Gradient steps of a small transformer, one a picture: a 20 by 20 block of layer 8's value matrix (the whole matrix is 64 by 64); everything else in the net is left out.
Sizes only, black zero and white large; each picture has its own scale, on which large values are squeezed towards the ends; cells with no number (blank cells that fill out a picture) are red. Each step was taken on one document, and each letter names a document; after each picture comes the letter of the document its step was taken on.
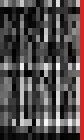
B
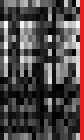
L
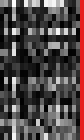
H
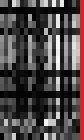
H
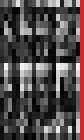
B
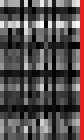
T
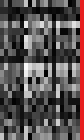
T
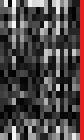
H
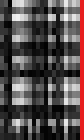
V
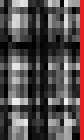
V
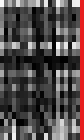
H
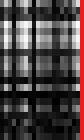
L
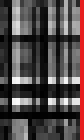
V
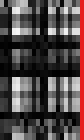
V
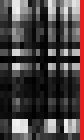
V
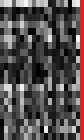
L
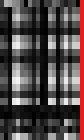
V
